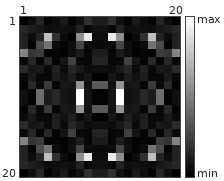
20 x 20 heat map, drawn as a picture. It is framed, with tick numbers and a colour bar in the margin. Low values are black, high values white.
Most values sit low, with a long tail of high ones. The centre is the roughest part. There is no overall slope. Its left and right halves mirror each other, and so do its top and bottom. The centre is the ninth with the highest average.
